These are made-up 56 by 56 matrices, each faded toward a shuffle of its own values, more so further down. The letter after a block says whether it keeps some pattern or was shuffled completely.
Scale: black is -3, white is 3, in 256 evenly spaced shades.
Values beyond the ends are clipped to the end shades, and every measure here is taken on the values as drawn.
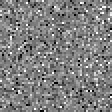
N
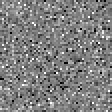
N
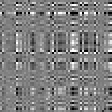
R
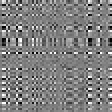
R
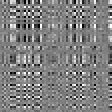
R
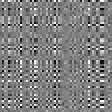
R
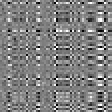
R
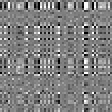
R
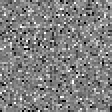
N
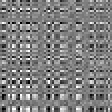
R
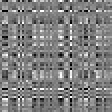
R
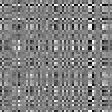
R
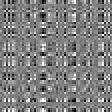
R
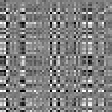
R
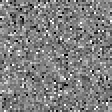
N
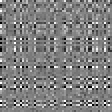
R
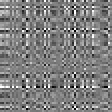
R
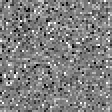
N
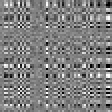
R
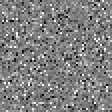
N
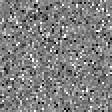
N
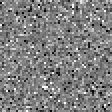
N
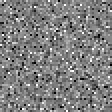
N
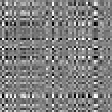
R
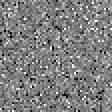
N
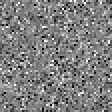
N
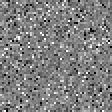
N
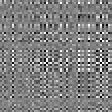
R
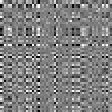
R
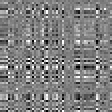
R
